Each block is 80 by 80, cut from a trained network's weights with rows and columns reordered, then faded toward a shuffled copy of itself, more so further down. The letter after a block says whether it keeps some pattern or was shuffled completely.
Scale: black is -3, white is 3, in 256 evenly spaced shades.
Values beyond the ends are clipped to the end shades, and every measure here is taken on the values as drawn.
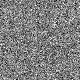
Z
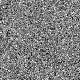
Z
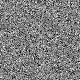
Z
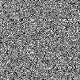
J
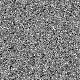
Z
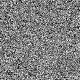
J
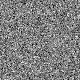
Z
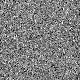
Z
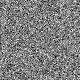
Z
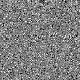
J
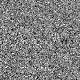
J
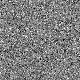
Z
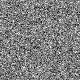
Z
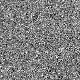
J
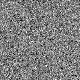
J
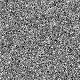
Z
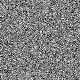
Z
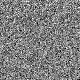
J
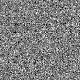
J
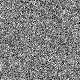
Z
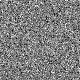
Z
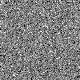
J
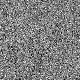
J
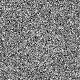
Z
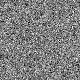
Z
